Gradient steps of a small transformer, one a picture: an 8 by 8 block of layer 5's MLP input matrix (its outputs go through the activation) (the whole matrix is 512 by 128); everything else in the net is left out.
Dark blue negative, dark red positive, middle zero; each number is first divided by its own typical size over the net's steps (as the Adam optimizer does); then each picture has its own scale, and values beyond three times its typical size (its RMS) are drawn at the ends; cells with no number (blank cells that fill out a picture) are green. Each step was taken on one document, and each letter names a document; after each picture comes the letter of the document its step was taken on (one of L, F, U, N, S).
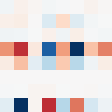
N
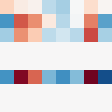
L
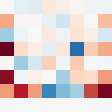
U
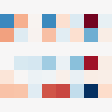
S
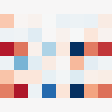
U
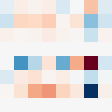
S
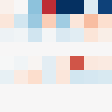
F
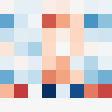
U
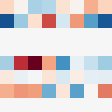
U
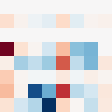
N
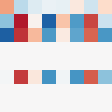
L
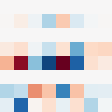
N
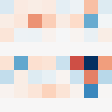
S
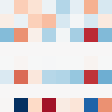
L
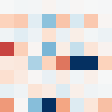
N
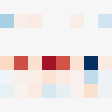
S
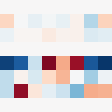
U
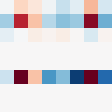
L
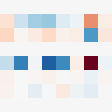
S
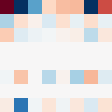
L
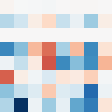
N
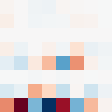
N
